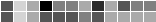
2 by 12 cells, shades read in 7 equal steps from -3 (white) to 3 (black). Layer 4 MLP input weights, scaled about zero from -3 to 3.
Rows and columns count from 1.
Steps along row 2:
down up up same same down up down same same same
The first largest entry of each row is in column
4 1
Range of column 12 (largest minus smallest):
1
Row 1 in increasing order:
-2 -1 -1 -1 0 0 0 0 1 1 2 3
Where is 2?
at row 1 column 8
